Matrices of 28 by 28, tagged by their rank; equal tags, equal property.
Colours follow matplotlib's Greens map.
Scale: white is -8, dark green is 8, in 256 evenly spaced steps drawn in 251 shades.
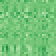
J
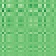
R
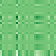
R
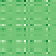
R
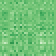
J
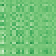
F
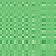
R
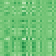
F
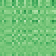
F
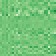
J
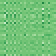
F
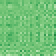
J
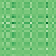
R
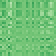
F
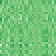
J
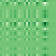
R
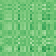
F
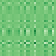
R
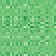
J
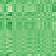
F
